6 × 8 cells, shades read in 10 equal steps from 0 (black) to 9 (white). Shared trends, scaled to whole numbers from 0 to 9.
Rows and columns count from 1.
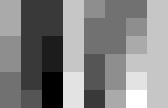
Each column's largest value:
6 3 2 8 5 6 9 7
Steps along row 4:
down down up down up up same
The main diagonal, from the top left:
6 2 1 7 3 6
